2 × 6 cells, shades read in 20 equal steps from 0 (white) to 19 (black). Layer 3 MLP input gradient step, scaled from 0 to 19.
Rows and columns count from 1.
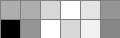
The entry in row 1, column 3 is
3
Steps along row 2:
down down up down up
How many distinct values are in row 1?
5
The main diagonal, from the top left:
6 8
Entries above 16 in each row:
0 1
